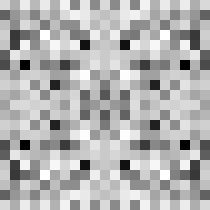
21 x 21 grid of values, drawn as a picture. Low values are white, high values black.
Slope: none. Mirror symmetry: left to right and top to bottom. Average level on the scale: 30%. Seam: none. Histogram: skewed, a long tail of high values.
